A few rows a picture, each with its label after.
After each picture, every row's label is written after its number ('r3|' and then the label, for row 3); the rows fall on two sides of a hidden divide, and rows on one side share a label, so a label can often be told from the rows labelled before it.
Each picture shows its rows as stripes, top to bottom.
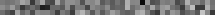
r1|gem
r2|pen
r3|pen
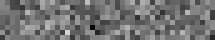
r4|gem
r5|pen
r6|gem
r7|pen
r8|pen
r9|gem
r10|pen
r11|pen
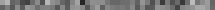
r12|gem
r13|gem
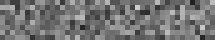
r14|gem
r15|pen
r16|pen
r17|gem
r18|pen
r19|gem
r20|pen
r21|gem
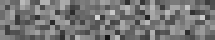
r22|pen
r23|pen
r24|pen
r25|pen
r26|gem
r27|pen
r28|pen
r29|pen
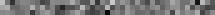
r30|pen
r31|pen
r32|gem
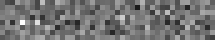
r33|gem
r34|pen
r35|gem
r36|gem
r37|gem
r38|gem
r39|gem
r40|gem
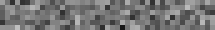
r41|gem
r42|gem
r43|pen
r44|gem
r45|gem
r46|pen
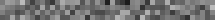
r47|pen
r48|pen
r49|gem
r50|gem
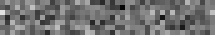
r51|gem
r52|pen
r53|pen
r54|pen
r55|gem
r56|gem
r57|pen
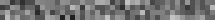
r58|gem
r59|pen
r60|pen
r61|pen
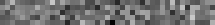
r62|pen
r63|pen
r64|gem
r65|gem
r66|gem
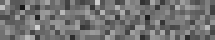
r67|pen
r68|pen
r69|gem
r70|pen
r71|pen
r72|gem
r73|pen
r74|pen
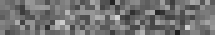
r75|gem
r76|pen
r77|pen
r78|gem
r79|gem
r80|gem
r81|gem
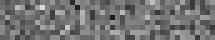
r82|pen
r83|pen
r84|gem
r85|gem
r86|pen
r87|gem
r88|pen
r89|gem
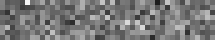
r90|pen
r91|pen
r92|pen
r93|gem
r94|pen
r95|pen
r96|pen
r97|gem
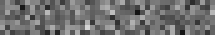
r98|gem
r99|pen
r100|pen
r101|gem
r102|gem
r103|pen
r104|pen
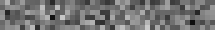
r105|gem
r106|gem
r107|pen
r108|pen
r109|pen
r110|gem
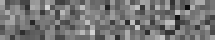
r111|gem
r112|gem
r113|pen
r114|gem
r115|gem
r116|pen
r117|pen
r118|pen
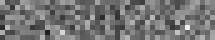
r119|gem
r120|gem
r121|gem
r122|pen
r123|gem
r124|gem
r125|pen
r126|gem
